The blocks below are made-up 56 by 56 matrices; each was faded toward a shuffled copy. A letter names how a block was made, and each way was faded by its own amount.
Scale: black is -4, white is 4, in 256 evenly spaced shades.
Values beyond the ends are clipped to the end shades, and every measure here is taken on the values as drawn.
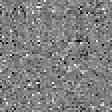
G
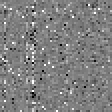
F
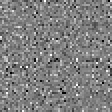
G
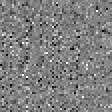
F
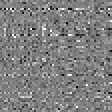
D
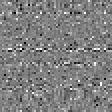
D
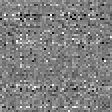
D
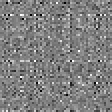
D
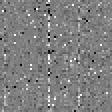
F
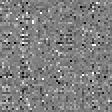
F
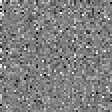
F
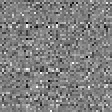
D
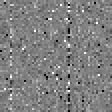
F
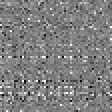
D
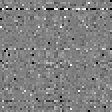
D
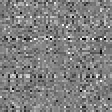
D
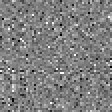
G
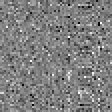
G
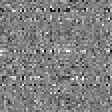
D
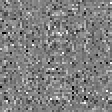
G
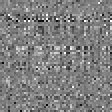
D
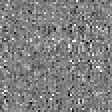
G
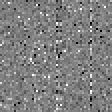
F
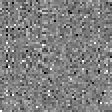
G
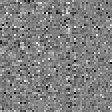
G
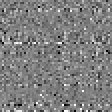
D
